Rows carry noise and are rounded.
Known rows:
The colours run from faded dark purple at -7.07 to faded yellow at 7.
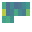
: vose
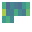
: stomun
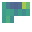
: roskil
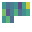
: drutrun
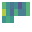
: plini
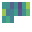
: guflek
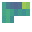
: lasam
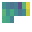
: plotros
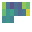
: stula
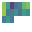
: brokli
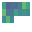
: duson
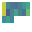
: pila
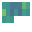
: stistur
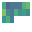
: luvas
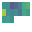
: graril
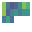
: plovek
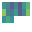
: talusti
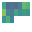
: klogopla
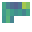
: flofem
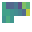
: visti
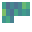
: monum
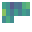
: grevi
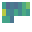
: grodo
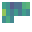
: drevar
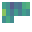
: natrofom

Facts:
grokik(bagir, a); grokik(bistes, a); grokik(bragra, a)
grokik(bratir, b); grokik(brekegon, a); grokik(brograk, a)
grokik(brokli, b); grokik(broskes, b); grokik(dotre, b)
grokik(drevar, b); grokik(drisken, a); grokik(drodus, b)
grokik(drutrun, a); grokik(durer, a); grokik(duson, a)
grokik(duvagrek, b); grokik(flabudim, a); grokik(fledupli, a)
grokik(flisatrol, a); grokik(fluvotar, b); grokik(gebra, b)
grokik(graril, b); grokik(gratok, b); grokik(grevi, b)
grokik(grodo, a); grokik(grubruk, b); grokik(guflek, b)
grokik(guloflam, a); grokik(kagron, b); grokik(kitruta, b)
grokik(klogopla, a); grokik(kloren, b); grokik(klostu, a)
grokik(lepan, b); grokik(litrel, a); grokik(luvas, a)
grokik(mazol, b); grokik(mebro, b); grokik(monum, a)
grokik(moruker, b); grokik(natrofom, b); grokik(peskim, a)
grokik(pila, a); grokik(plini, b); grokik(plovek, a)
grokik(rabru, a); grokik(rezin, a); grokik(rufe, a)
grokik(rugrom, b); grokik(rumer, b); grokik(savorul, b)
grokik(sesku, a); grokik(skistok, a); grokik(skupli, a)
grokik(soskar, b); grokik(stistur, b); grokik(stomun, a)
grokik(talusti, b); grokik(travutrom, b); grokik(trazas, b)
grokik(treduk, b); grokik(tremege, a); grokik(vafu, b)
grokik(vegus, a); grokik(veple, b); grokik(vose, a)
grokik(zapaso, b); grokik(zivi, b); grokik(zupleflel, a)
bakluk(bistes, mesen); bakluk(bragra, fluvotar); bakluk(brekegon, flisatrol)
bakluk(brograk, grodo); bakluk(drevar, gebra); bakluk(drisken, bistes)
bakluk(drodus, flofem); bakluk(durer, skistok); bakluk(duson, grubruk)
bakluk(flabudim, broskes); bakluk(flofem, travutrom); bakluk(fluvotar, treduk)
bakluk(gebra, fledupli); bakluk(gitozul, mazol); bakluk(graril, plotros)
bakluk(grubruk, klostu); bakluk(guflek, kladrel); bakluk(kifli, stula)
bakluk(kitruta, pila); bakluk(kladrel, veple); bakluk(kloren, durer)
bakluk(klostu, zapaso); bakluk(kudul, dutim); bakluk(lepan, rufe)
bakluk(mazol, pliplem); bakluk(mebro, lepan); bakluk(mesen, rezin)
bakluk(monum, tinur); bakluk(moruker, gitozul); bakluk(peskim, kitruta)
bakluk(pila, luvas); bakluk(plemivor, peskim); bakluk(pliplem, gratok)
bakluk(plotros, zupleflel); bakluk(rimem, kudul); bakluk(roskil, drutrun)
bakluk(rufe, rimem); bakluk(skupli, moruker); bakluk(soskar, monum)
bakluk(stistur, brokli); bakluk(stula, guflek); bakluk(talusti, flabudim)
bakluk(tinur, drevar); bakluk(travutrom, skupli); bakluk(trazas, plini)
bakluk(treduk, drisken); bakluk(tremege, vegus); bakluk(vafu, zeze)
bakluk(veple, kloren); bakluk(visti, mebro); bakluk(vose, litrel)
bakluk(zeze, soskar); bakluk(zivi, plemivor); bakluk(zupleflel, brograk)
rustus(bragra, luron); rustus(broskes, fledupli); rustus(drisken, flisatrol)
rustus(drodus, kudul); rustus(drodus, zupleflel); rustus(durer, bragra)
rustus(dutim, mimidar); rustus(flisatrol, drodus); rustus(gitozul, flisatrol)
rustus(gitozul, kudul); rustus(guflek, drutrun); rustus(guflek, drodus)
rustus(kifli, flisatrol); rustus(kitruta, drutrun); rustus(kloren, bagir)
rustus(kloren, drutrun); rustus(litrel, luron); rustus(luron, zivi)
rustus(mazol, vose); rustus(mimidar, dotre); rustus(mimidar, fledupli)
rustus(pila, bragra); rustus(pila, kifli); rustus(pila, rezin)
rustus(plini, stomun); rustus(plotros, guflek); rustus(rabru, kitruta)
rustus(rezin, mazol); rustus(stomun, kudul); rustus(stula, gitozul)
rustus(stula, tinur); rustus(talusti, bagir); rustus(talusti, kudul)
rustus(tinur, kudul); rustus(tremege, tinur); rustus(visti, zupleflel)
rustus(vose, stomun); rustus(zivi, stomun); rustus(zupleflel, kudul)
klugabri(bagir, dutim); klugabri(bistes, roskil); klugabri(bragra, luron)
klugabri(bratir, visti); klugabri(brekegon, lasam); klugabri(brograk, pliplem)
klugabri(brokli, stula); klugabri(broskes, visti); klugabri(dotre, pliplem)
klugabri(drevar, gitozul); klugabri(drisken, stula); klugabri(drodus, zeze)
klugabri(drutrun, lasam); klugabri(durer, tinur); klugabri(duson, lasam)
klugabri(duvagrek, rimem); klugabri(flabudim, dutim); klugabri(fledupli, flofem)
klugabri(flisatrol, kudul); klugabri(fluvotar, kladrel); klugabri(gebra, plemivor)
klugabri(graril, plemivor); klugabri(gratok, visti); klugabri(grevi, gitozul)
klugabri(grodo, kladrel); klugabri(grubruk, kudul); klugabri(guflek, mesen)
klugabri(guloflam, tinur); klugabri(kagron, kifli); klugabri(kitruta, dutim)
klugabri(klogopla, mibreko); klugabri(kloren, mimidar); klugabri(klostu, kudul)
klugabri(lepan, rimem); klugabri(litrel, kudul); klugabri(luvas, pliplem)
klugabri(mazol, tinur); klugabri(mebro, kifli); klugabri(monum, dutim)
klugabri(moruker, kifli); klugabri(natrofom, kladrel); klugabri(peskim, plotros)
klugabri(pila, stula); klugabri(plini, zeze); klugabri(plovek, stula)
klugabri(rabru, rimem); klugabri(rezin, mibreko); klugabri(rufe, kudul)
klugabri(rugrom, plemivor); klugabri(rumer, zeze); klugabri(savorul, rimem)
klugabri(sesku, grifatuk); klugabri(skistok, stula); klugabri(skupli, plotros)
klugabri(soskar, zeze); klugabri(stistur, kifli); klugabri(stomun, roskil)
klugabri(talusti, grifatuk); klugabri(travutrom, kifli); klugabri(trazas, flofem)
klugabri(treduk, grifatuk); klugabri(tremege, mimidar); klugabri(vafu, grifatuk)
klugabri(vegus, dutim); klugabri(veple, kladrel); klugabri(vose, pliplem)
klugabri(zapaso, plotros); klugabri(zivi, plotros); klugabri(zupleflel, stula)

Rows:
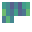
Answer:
drodus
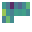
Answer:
grubruk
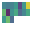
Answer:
rabru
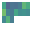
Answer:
skupli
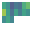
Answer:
broskes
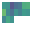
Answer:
vafu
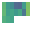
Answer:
luron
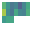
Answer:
mazol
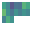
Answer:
trazas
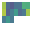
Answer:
drisken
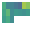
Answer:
dutim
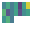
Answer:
kitruta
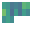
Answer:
kagron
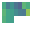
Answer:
kifli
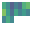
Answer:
zapaso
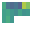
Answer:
pliplem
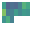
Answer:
brekegon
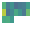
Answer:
bragra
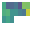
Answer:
tinur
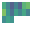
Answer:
gratok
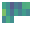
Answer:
lepan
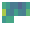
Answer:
zivi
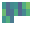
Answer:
bagir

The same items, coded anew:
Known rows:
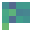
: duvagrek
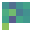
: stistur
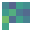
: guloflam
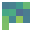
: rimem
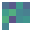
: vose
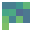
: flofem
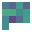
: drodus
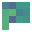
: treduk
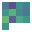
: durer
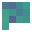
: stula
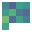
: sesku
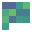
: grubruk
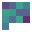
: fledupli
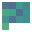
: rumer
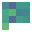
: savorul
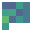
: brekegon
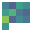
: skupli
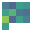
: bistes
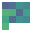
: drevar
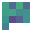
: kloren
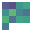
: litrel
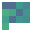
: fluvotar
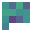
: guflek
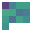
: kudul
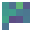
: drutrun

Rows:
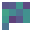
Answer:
zupleflel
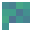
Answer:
plotros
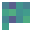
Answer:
plini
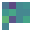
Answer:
pila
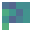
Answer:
brokli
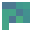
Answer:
visti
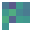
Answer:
rezin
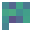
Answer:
talusti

